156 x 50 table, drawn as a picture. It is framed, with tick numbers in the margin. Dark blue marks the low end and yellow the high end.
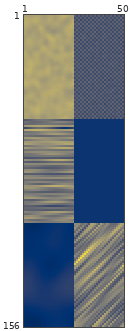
The table splits into 3 rows of 2 panels. Panel 1,1: high, blotchy, faint in contrast. Panel 1,2: low, checkered. Panel 2,1: middling, streaked across, strong in contrast. Panel 2,2: very low, flat. Panel 3,1: very low, smooth, faint in contrast. Panel 3,2: middling, slanting up to the right, strong in contrast.
